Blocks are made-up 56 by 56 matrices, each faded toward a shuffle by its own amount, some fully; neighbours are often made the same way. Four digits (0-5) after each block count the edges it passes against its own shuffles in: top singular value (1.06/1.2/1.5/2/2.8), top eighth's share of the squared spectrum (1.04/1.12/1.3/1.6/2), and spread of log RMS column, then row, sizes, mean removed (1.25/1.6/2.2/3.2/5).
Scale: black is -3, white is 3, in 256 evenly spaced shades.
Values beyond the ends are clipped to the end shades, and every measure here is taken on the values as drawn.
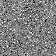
0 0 0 0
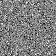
0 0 0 0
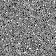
0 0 0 0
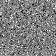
0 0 0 0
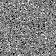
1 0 0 0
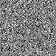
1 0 0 0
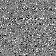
2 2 0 2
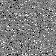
0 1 0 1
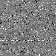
2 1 0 1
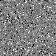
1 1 0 0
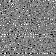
2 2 0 2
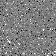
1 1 0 0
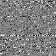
2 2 0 3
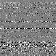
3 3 0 4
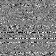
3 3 0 3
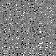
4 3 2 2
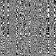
4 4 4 1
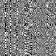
4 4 3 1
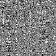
3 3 2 0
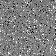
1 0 0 0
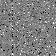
2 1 0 0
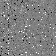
2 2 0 0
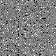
2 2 1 0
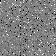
1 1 0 0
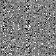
1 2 3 1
